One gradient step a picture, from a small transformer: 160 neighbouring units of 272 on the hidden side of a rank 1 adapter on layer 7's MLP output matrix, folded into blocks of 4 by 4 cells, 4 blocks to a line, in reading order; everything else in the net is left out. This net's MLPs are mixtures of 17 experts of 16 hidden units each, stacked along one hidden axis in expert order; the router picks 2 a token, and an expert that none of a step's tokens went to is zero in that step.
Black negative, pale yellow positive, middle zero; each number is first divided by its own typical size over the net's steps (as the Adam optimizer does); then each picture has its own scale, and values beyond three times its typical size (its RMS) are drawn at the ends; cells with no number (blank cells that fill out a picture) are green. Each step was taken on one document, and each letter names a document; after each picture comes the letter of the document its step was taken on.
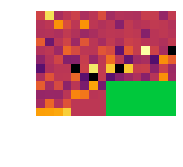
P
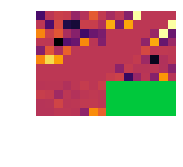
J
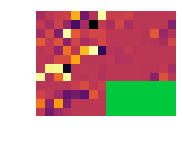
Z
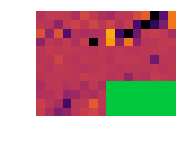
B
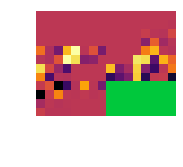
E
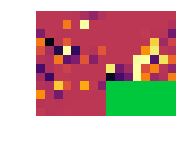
E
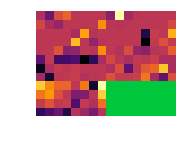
P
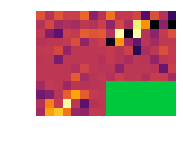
B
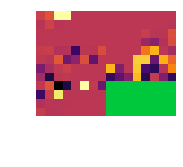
E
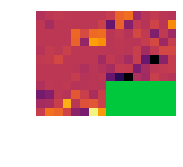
J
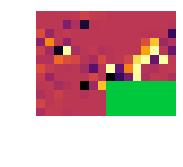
E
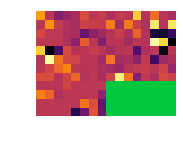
J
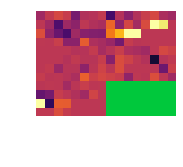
B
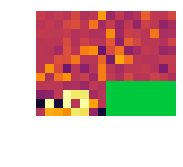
Z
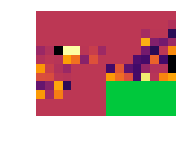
E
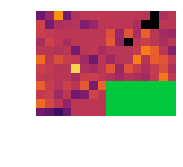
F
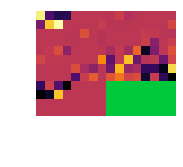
F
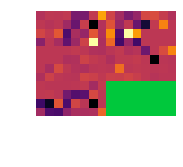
B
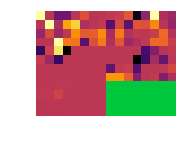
J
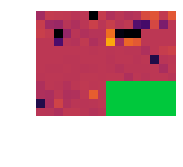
B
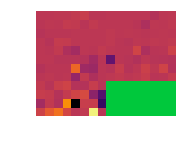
F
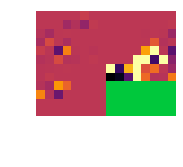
E
